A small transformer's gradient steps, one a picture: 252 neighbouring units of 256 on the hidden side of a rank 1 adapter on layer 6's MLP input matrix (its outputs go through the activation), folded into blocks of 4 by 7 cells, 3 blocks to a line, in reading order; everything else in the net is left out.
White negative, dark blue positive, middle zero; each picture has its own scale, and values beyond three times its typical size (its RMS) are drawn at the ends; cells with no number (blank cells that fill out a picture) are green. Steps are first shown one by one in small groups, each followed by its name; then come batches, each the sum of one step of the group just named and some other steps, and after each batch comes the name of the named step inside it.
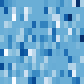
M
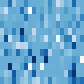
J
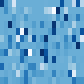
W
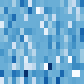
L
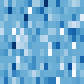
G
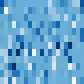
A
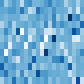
G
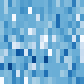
J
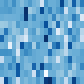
G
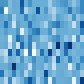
A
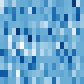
G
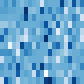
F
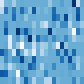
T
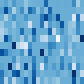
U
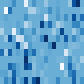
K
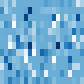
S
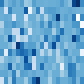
K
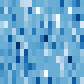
K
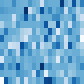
F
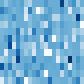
U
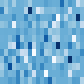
S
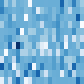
U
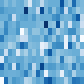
F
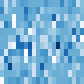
S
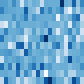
F
